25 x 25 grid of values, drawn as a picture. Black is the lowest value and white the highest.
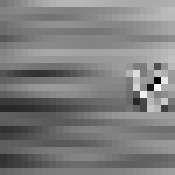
Odd patch: rougher, in the middle right. Roughest part: middle right. Mirror symmetry: none. Slope: up to the top right. Grain: streaks across. Average level on the scale: 50%.
